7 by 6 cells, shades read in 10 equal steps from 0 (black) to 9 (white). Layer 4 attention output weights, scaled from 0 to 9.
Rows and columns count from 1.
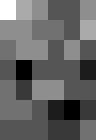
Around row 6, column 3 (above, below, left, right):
5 3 4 1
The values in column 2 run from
0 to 6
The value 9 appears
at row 1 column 1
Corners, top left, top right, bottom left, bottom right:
9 5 3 4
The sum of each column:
32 25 28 21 19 24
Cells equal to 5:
9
